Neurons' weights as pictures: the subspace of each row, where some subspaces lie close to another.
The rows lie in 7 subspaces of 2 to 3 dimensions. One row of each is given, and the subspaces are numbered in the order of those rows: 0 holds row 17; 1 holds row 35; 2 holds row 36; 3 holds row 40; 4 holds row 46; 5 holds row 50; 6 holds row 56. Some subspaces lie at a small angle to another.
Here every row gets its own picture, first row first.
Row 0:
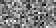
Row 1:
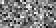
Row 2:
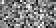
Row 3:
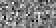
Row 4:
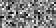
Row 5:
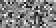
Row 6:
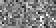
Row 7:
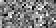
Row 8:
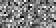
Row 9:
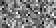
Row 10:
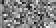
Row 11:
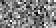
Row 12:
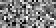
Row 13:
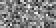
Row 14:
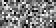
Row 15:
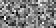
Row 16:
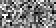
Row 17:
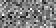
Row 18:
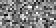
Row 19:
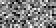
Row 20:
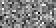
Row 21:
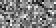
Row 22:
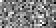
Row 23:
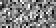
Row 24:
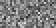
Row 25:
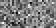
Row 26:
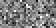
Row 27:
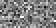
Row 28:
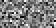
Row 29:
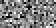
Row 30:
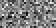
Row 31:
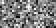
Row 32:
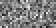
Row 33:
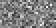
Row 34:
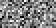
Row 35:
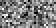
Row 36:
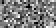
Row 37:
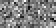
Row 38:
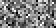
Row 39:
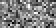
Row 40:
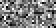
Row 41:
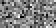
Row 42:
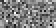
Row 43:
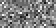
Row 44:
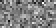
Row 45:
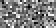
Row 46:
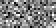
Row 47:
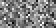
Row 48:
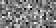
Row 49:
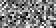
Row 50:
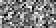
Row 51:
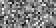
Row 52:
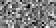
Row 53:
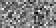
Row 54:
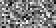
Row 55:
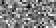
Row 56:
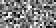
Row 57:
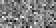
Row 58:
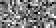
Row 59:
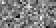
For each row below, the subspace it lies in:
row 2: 2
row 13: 1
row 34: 4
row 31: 2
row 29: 6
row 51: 6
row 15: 3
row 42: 4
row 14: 4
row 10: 2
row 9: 1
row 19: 4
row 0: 6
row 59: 2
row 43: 0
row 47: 3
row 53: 1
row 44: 3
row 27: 4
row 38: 3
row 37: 4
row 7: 5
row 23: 0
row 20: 6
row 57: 6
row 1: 2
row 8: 4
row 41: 6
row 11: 1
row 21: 3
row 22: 5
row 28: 4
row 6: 5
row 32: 0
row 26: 5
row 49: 0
